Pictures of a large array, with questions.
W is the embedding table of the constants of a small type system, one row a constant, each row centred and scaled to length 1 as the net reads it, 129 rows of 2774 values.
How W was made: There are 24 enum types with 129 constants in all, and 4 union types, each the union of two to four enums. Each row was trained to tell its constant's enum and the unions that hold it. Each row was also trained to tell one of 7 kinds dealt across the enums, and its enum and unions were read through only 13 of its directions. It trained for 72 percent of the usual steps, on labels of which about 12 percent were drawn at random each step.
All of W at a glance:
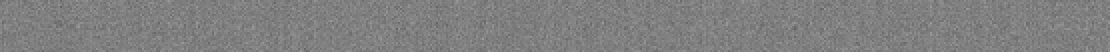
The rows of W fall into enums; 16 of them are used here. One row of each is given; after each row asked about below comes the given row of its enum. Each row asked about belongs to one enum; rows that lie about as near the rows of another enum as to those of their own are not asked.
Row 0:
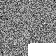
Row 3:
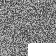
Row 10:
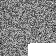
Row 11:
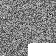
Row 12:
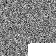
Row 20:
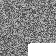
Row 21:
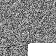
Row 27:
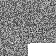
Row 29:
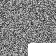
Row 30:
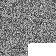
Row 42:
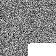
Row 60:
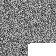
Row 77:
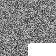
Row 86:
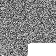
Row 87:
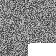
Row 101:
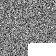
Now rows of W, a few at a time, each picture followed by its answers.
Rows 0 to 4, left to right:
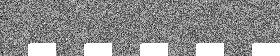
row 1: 29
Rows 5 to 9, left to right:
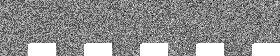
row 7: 10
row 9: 87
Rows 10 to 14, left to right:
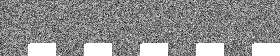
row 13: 42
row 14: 0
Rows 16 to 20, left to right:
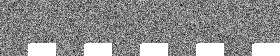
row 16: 30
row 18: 77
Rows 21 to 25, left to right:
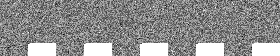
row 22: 86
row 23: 27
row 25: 77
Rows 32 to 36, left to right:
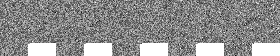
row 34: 27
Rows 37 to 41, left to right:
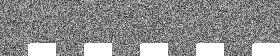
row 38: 77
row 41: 11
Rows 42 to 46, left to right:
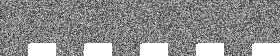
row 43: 3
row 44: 10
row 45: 20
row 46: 10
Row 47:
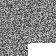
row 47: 27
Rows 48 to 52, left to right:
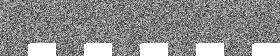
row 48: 12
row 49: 87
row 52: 12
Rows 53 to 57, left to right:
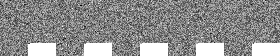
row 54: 101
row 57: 11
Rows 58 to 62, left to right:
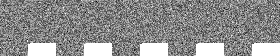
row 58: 77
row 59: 77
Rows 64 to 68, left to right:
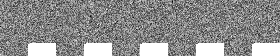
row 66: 101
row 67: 60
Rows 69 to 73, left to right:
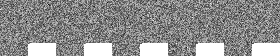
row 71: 20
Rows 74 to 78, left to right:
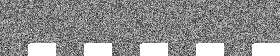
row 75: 21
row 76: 60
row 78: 60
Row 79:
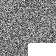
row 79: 11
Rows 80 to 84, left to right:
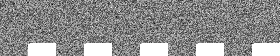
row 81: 86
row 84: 27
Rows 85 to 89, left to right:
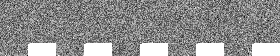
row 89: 21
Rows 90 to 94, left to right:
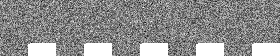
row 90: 20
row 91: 86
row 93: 10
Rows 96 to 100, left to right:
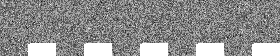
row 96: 60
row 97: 3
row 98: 29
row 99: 30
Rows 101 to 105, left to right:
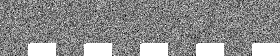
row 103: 86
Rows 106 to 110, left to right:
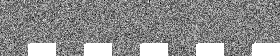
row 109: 87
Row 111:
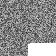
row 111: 30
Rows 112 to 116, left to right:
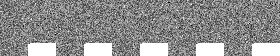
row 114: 21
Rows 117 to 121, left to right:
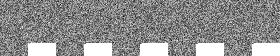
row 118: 60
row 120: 27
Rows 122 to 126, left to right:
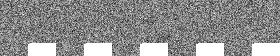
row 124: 30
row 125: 0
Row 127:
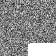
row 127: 30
